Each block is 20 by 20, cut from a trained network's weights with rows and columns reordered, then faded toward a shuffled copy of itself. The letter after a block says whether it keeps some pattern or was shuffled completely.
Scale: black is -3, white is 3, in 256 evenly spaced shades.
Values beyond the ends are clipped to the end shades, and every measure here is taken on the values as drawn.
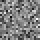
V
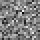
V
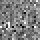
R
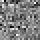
R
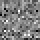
R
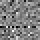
R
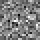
R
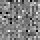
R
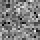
V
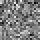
R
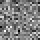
R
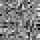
R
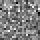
V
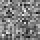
R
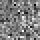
V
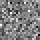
V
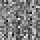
R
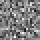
R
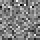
R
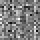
R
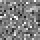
V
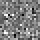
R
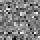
R
